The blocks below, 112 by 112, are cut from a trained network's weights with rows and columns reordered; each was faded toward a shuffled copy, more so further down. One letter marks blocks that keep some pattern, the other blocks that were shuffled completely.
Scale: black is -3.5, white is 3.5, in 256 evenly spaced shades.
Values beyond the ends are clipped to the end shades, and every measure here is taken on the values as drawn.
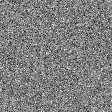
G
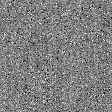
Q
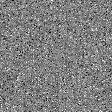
Q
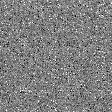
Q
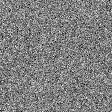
G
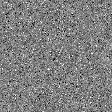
Q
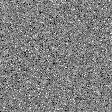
G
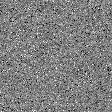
G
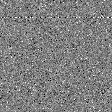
Q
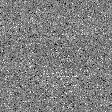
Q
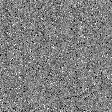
Q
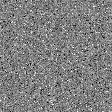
Q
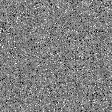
Q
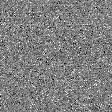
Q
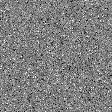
G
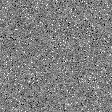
G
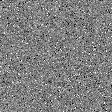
G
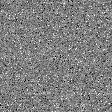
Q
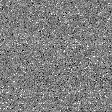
Q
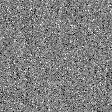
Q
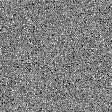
G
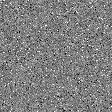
G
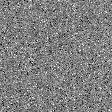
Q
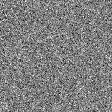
Q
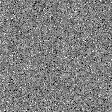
Q
